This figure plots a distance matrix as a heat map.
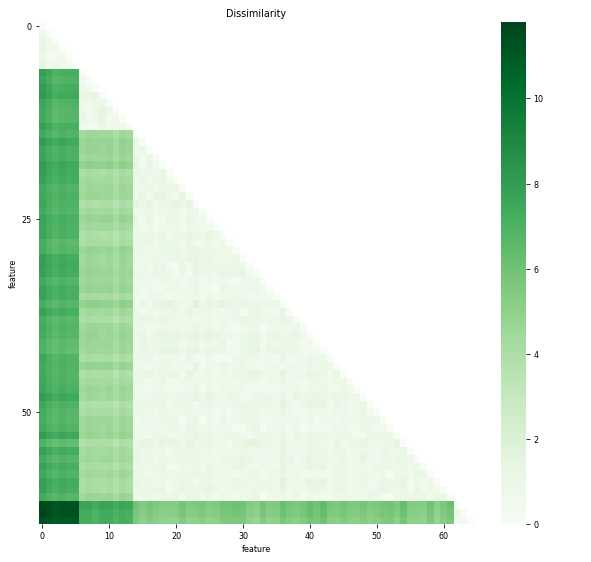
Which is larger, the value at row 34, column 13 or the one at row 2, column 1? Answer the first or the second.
the first
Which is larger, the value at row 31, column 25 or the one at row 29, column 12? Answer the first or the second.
the second
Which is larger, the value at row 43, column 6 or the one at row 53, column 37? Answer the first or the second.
the first
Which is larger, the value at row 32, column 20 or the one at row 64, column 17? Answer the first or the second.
the second
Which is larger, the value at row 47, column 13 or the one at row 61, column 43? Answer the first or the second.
the first
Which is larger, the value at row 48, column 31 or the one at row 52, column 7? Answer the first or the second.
the second
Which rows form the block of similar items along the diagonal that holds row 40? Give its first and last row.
14 to 61
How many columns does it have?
65
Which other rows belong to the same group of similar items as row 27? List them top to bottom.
14, 15, 16, 17, 18, 19, 20, 21, 22, 23, 24, 25, 26, 28, 29, 30, 31, 32, 33, 34, 35, 36, 37, 38, 39, 40, 41, 42, 43, 44, 45, 46, 47, 48, 49, 50, 51, 52, 53, 54, 55, 56, 57, 58, 59, 60, 61
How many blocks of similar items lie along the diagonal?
4
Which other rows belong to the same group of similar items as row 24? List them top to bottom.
14, 15, 16, 17, 18, 19, 20, 21, 22, 23, 25, 26, 27, 28, 29, 30, 31, 32, 33, 34, 35, 36, 37, 38, 39, 40, 41, 42, 43, 44, 45, 46, 47, 48, 49, 50, 51, 52, 53, 54, 55, 56, 57, 58, 59, 60, 61
